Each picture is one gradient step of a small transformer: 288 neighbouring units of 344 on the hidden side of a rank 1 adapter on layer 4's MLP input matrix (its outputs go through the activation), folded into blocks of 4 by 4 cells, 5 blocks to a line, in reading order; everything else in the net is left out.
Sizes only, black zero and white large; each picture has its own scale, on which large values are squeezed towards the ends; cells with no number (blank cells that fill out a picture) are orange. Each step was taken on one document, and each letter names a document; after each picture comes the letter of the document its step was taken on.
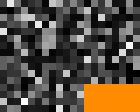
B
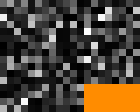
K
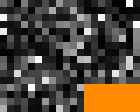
K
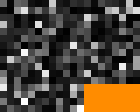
B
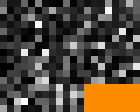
B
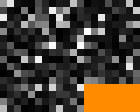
K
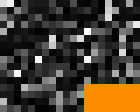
K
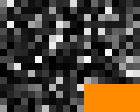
K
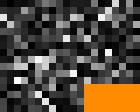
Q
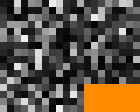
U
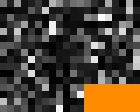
B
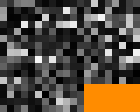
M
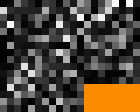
Q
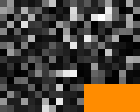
Q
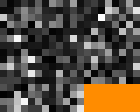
B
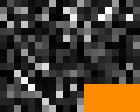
Q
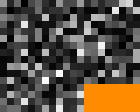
U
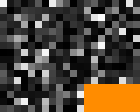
U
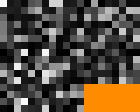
U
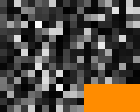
U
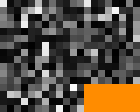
B
